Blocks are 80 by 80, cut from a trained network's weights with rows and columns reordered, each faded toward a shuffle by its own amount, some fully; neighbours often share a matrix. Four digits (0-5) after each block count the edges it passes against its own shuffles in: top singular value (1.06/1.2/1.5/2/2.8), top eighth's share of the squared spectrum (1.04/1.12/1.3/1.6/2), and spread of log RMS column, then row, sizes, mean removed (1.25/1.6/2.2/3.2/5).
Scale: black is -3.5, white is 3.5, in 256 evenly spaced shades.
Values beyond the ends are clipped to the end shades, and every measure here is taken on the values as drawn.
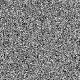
2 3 1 0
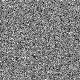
1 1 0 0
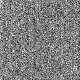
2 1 0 0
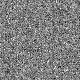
1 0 0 0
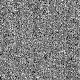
1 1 0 0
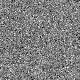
0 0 0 0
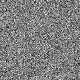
2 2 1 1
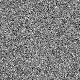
0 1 0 0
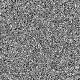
1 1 0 0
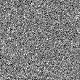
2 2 0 0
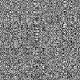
4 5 3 2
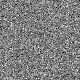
0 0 0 0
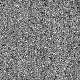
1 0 0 0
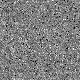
0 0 0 0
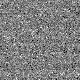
1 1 0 0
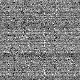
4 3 2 1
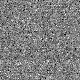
1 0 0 0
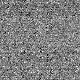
2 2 1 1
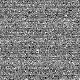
3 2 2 0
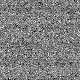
2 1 0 0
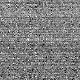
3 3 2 1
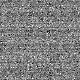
3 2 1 0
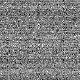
3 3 2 1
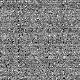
3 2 2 0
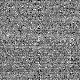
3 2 2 0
